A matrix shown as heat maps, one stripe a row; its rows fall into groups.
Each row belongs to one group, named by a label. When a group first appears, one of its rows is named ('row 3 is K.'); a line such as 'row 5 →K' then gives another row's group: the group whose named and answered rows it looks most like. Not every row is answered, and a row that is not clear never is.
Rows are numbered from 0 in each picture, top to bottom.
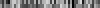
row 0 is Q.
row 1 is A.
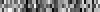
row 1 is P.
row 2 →A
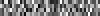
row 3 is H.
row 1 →P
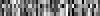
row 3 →Q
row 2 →H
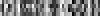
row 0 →A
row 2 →Q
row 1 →H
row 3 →A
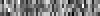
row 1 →A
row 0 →Q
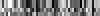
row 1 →A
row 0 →A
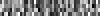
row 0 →P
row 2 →P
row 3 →H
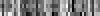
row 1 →H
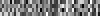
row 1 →H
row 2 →P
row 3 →A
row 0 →P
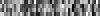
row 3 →P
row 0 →P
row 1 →A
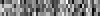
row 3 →Q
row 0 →H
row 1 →A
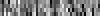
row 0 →H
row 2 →Q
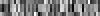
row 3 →P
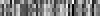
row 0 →P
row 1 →Q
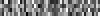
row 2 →H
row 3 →Q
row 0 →H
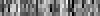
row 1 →H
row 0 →Q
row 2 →H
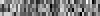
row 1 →H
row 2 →H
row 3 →A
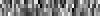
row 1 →P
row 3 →A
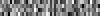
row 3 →Q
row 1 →Q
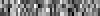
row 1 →P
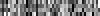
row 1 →A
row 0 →Q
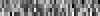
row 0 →Q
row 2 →P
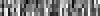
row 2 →A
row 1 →H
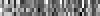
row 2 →P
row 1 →A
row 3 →A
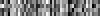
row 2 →H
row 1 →P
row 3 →Q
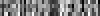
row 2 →H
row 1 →H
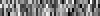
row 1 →A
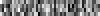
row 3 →P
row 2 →Q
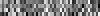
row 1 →Q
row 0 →A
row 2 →A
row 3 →Q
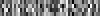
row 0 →H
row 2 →H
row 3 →Q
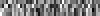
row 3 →P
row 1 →H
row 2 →P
